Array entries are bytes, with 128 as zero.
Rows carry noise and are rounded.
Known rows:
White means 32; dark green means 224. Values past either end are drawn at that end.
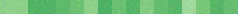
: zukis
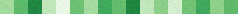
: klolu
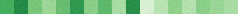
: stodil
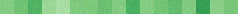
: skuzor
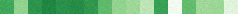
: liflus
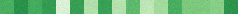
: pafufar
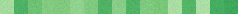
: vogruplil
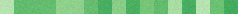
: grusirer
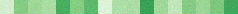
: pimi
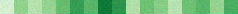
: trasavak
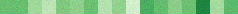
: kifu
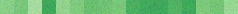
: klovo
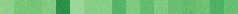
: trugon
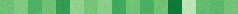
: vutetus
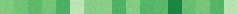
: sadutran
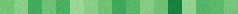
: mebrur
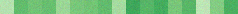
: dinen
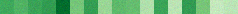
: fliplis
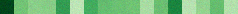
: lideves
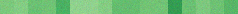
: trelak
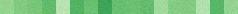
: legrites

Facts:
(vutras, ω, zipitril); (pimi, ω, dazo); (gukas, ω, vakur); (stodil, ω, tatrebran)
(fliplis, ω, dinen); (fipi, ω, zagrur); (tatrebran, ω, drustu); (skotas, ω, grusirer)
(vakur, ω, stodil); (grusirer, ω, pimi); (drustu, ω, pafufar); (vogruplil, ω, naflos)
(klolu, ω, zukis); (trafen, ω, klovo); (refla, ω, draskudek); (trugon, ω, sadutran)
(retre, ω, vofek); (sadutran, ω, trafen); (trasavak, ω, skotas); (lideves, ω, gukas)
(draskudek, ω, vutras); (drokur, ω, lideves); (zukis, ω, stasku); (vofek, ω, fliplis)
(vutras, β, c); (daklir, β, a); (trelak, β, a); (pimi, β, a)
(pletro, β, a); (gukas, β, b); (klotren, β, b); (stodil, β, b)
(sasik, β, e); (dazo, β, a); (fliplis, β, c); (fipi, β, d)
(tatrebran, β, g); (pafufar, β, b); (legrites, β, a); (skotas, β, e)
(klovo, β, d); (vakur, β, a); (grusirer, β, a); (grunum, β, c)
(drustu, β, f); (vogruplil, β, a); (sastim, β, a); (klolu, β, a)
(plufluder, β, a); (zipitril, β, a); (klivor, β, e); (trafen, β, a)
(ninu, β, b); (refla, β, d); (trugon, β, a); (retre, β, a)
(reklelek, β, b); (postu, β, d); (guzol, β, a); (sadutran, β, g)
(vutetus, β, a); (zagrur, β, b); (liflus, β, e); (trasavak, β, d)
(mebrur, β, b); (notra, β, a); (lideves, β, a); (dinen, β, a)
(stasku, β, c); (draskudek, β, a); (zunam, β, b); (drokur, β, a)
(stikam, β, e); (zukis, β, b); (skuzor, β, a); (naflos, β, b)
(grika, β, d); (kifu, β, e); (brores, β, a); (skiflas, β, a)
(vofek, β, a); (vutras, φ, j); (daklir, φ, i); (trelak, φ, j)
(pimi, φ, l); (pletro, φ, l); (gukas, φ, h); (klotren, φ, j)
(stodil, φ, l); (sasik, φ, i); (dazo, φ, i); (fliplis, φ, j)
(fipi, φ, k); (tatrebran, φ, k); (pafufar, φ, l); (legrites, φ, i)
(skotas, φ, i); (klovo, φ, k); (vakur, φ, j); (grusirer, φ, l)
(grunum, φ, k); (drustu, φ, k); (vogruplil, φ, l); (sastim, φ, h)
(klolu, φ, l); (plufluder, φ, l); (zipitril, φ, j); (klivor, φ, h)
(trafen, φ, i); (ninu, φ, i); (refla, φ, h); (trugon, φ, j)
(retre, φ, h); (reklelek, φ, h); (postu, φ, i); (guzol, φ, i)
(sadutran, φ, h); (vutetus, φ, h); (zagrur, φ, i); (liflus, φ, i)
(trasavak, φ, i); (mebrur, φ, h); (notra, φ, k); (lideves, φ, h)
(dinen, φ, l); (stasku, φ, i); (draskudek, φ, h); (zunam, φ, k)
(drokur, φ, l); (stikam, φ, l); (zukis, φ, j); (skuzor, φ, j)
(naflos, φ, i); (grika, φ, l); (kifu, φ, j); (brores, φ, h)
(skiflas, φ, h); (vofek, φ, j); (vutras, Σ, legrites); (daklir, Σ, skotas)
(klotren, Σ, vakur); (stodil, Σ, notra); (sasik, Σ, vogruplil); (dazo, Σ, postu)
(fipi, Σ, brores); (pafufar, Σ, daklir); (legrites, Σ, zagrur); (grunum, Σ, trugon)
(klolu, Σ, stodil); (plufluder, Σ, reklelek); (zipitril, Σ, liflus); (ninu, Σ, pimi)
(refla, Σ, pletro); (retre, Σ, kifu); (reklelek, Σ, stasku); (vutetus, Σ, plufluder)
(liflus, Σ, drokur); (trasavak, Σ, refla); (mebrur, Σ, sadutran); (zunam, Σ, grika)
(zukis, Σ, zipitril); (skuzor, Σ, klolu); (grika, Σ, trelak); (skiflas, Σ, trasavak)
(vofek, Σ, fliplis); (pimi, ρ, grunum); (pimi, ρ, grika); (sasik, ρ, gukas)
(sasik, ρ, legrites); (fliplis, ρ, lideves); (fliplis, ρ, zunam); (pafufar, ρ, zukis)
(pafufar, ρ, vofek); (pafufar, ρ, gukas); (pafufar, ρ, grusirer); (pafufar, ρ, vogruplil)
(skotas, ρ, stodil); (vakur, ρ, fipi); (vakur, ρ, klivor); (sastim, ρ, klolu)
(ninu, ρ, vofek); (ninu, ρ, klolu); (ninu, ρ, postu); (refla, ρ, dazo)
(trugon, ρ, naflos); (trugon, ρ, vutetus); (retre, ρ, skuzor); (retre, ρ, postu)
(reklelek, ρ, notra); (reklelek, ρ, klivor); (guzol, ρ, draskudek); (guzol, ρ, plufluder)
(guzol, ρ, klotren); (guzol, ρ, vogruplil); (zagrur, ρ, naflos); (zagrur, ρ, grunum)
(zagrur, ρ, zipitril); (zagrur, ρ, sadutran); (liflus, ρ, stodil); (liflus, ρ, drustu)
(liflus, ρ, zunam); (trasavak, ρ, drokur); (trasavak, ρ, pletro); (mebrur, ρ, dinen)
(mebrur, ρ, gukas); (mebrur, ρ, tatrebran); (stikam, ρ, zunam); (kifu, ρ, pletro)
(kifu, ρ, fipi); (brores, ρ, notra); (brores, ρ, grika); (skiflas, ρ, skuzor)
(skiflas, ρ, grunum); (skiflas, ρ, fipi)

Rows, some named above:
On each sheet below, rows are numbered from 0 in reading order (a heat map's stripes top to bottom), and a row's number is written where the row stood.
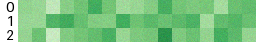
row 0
zagrur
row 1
zukis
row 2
grunum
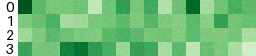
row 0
gukas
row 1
skuzor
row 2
vutras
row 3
zunam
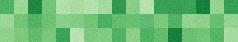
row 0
sastim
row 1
vutras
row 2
sadutran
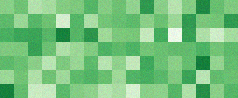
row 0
fipi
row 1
postu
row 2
stikam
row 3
vofek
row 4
kifu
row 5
naflos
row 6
vakur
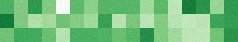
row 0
ninu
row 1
drokur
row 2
plufluder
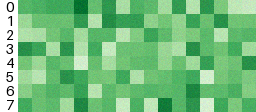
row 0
fliplis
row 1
refla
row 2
dazo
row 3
tatrebran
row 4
postu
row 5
zipitril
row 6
draskudek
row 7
reklelek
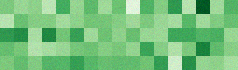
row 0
skiflas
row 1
pletro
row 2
drustu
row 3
fipi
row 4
skotas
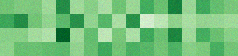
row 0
klivor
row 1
stodil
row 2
brores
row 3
klotren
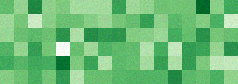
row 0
retre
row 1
notra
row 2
refla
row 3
ninu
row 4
fliplis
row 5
draskudek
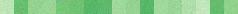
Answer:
grika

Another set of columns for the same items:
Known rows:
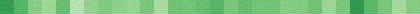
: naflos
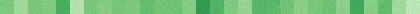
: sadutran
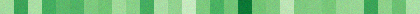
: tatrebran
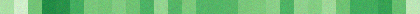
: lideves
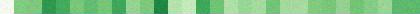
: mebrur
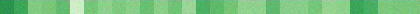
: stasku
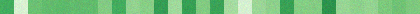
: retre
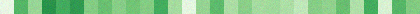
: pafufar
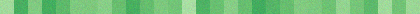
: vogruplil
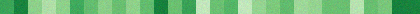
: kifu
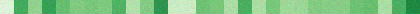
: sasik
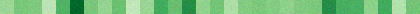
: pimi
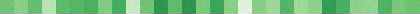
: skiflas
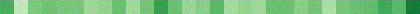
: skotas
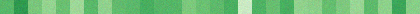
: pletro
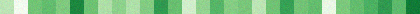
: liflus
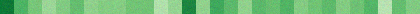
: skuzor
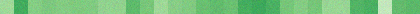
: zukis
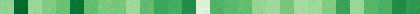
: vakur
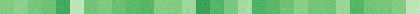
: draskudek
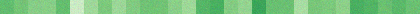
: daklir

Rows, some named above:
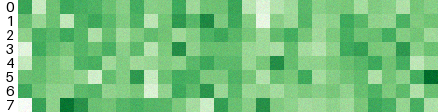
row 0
sastim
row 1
skiflas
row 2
plufluder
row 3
reklelek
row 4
grika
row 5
trasavak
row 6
zagrur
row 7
gukas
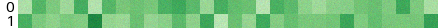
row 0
klivor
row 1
trugon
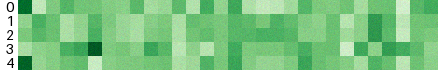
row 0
ninu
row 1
zipitril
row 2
zipitril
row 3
stodil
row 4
postu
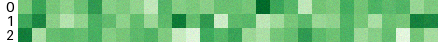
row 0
notra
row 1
kifu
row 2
klolu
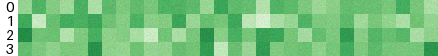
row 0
klivor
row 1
sastim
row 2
grunum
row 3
trugon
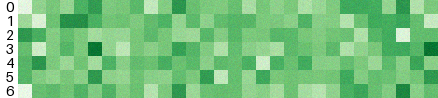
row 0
brores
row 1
lideves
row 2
vofek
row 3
fliplis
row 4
pletro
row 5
trugon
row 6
reklelek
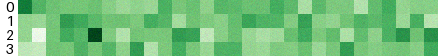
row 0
klovo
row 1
drokur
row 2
stikam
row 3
refla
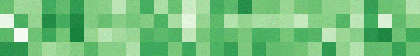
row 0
drustu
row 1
pafufar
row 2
zunam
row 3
fipi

